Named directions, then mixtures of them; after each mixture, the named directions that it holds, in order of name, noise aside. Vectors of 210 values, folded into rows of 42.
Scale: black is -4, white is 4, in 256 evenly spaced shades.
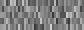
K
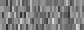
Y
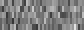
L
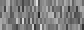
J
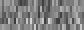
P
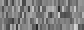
L, Y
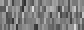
J, L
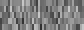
J, Y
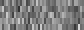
J, L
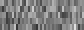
L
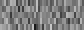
J, K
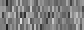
J, Y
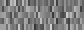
K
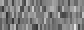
L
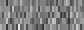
K, Y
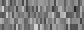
K, L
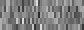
J
